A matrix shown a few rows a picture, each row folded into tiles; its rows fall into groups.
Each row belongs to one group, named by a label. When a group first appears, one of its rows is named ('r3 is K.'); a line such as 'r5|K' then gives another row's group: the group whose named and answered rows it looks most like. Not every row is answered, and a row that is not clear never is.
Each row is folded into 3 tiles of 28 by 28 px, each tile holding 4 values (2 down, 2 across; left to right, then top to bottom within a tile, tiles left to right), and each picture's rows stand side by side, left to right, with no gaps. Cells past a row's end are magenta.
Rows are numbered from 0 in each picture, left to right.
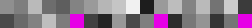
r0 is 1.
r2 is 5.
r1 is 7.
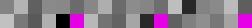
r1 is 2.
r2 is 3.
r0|2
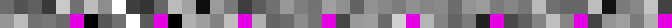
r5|2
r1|1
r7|3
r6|1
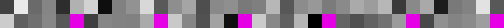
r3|2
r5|3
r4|7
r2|2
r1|3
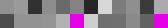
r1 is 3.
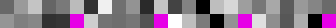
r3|2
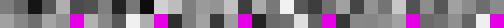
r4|3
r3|1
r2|5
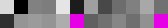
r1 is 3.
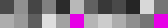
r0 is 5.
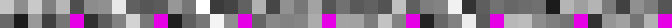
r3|3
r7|5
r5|1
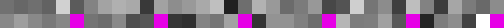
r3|5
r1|7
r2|7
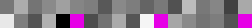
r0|2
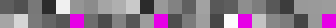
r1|7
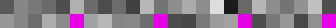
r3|5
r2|7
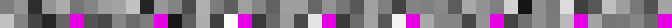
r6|3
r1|7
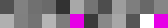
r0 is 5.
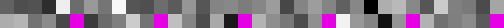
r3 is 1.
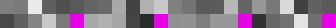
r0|1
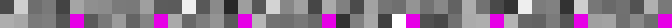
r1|5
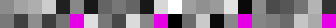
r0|7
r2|5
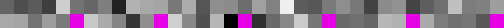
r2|2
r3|1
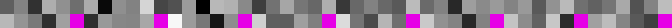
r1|3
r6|2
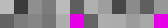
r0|3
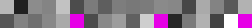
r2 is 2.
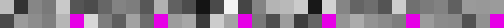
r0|3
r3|7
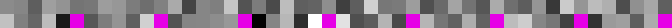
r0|2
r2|3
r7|5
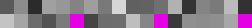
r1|1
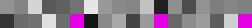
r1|5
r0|1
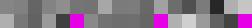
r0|2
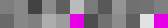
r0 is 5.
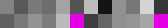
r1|3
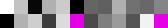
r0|5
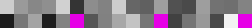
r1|1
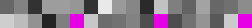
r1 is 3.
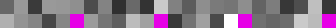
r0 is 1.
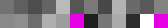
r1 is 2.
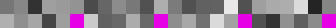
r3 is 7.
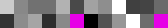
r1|1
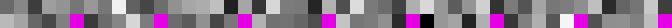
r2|7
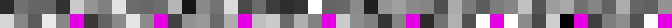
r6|2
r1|1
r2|3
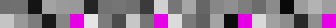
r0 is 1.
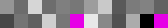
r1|2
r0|1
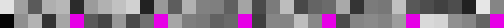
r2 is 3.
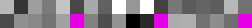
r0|3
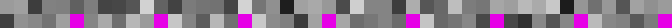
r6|7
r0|5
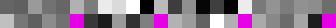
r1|7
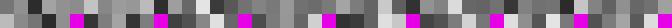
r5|1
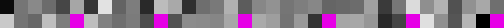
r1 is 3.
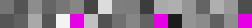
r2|5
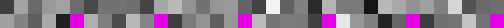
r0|2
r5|1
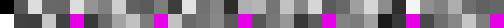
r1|1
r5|1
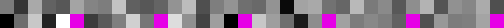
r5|3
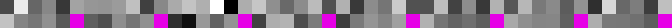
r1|7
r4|3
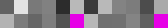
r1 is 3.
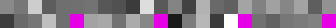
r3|7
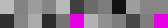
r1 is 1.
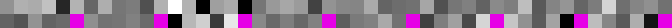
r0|7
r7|2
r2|5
